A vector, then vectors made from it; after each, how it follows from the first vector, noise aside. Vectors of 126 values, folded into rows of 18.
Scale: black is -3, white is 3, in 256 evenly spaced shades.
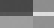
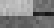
negated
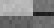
negated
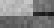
negated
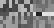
sign-scrambled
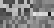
sign-scrambled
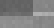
shrunk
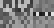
sign-scrambled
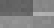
shrunk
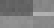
shrunk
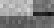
negated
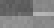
shrunk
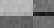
negated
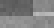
shrunk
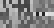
sign-scrambled
